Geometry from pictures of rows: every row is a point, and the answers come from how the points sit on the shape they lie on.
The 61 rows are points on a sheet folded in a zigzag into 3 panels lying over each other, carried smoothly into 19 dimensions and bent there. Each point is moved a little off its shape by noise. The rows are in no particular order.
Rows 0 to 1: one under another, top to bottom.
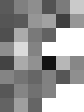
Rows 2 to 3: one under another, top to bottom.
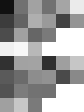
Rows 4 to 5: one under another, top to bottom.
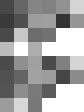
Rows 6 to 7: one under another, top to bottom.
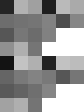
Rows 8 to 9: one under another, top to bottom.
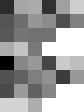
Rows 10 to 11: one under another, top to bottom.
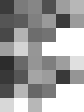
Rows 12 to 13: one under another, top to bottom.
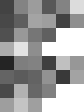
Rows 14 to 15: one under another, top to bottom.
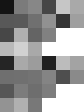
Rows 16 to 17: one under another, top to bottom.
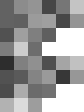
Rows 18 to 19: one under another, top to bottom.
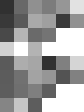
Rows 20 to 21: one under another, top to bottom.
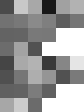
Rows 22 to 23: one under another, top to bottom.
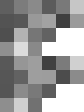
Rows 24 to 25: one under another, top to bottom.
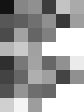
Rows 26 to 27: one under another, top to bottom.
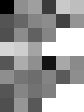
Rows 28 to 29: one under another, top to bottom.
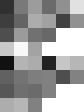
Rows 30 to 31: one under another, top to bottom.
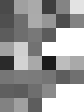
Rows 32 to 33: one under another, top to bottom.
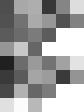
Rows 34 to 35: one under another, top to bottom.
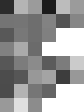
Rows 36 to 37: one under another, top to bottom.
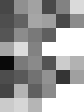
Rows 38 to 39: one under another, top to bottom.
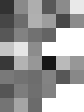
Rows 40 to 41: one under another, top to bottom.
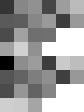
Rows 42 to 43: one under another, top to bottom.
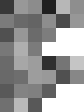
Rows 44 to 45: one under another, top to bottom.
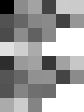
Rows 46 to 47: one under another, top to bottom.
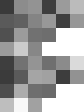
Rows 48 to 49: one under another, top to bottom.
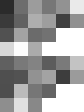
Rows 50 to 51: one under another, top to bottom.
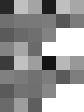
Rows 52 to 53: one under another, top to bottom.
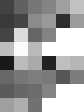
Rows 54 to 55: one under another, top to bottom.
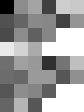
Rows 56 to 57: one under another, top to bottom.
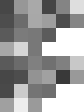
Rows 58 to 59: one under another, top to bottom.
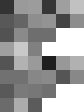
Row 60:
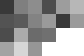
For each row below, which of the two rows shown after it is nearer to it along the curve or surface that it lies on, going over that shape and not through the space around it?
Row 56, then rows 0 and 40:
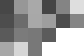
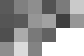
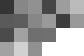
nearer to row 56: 0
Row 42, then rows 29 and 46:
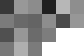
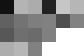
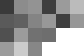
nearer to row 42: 29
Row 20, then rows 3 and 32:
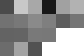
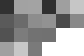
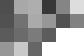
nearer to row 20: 3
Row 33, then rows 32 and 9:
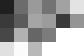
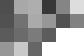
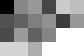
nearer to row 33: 32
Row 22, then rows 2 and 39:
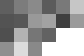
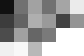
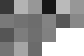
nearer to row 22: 2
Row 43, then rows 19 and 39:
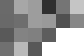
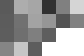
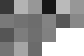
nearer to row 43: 19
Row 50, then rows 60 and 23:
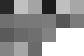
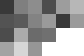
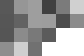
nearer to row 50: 60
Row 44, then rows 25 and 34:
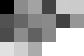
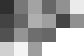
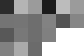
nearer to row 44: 34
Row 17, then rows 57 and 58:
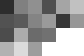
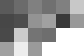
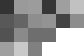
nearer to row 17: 58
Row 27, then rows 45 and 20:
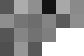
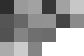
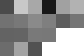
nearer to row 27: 20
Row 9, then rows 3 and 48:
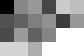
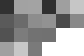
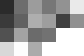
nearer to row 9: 3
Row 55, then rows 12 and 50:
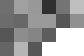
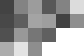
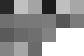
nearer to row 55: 12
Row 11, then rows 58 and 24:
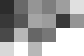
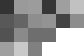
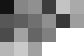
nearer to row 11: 58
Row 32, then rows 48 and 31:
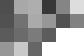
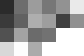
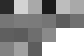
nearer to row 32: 48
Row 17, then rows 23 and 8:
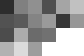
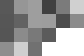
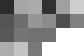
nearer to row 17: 8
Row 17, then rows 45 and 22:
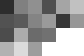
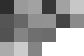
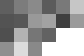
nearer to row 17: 45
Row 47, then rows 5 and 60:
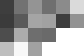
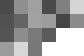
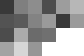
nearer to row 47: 5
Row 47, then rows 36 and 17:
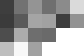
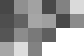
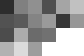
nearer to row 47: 36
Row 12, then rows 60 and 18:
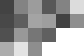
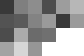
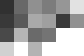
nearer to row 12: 18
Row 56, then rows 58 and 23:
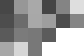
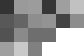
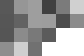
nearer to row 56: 23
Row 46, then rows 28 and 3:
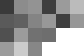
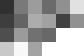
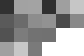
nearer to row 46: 3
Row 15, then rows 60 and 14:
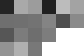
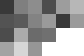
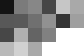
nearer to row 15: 14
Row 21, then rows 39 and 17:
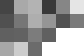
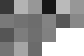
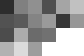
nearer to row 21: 17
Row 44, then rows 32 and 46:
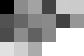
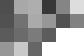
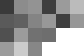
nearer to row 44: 46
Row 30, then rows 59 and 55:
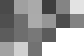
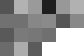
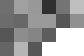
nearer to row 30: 55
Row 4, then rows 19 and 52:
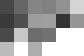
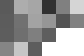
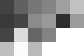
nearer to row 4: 52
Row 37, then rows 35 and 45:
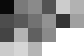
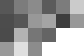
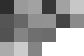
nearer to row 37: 45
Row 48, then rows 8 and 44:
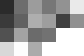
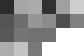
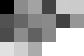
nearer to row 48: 8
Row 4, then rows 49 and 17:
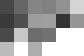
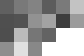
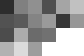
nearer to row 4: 49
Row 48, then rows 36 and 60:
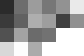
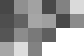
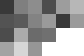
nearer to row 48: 36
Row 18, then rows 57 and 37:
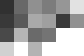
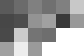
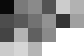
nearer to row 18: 57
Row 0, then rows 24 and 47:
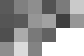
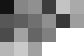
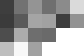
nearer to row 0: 47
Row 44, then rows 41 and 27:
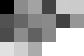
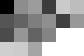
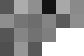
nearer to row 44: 41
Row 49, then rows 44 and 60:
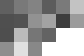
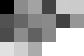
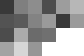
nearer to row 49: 60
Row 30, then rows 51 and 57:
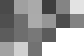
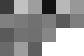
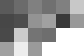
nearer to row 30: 57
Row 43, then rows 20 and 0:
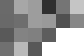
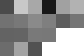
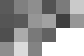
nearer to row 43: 0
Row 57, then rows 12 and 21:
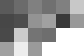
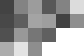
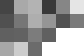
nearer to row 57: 12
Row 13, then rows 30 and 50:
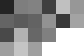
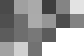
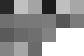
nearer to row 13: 50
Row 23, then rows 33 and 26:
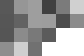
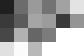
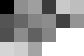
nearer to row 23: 33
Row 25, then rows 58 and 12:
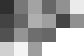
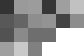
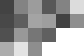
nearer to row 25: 12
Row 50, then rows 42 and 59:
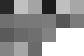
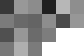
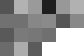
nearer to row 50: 42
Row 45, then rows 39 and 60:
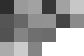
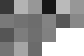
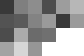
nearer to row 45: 60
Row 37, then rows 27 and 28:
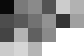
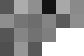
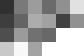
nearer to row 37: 27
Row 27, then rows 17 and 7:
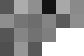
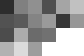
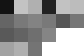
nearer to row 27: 7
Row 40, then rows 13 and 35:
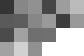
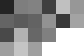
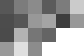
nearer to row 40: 35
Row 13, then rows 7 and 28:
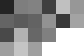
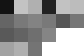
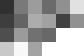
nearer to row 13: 7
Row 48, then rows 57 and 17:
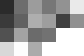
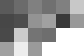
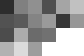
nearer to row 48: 57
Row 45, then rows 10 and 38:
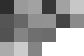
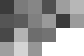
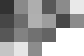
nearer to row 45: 10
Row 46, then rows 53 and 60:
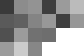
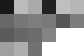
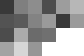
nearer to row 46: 60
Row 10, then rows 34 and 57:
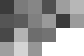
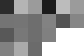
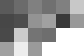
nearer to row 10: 57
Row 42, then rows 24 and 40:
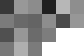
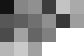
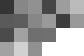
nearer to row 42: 24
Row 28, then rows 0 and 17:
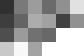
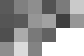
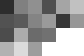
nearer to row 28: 0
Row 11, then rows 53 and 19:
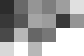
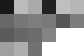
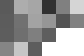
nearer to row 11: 19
